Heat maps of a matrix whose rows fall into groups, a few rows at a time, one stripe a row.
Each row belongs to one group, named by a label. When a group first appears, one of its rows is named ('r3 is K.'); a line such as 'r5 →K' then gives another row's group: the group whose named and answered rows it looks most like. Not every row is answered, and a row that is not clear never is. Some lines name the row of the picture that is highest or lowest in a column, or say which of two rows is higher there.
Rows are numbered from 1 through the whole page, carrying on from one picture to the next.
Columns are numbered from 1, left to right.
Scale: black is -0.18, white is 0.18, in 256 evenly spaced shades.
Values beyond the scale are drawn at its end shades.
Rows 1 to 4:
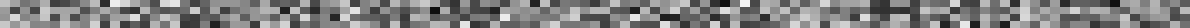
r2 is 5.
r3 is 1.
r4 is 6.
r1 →1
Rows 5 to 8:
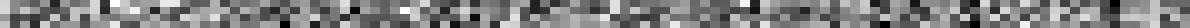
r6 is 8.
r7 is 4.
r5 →1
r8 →5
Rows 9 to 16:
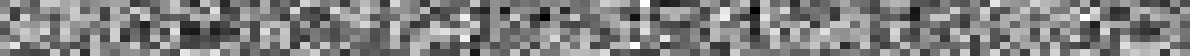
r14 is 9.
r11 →8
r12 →6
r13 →9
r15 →1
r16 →4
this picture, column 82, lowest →12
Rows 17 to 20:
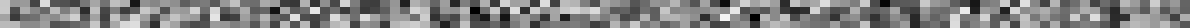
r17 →1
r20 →1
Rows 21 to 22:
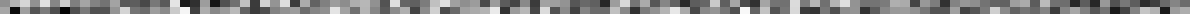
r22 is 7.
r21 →6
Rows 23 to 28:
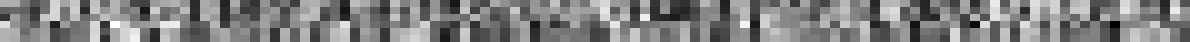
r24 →4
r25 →4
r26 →1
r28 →1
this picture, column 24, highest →23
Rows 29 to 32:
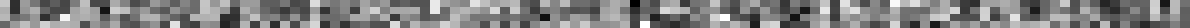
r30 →8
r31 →8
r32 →9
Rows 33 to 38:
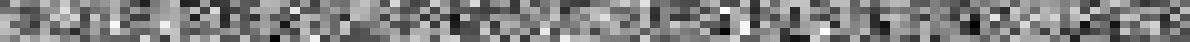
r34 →5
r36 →5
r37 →1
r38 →9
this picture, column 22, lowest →33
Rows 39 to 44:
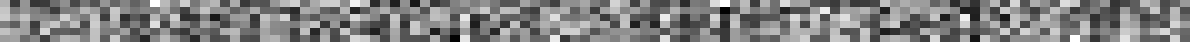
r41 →6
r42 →4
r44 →6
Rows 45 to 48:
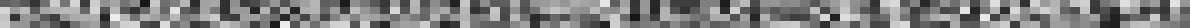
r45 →4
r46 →6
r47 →8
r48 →1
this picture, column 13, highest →48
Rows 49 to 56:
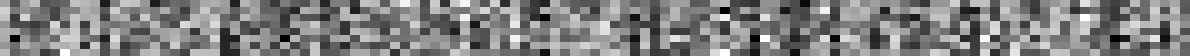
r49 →8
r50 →8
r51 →8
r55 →9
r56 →8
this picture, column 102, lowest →54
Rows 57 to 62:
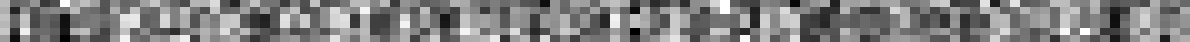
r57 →8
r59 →7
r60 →7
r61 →8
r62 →7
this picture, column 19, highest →62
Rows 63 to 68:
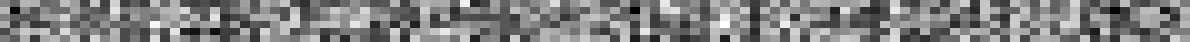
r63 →9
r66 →7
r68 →4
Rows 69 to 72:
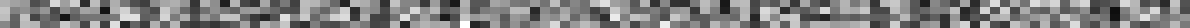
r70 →1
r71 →7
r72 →9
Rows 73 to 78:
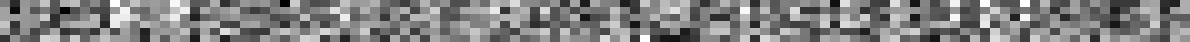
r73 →5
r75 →1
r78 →4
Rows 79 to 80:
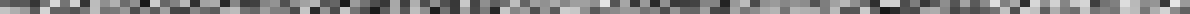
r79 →4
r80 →1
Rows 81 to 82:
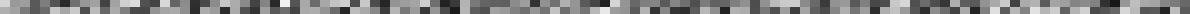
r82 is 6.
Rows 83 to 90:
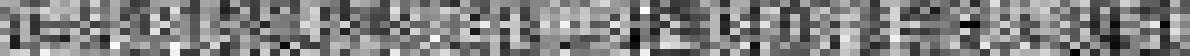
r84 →9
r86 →7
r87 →4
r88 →8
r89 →5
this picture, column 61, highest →83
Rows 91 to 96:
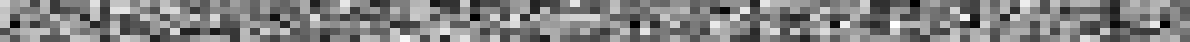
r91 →1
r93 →9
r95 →9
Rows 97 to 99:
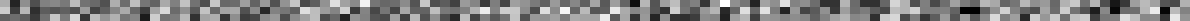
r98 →7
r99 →4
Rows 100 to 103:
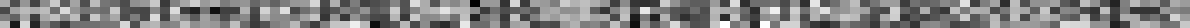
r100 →4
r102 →4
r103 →7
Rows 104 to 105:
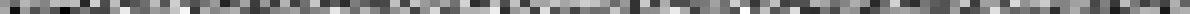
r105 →7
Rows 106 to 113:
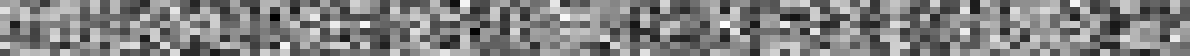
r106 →6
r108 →9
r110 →4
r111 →4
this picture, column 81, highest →106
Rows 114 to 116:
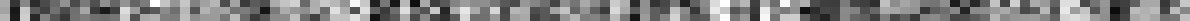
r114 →7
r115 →7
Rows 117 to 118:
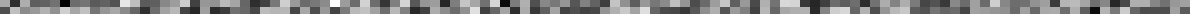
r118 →6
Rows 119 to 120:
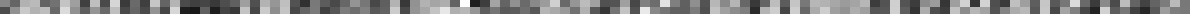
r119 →9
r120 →9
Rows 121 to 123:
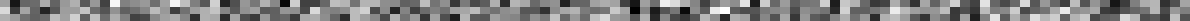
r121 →5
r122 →8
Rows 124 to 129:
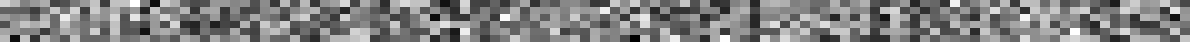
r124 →1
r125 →4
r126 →5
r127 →9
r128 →6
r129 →5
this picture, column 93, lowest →125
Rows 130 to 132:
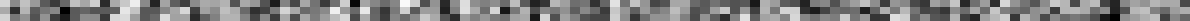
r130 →8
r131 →7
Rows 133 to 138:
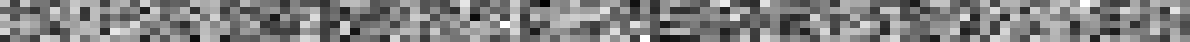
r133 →8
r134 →4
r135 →9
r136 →8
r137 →8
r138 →4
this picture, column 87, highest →136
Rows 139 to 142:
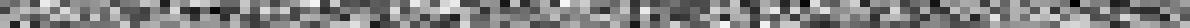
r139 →4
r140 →9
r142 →7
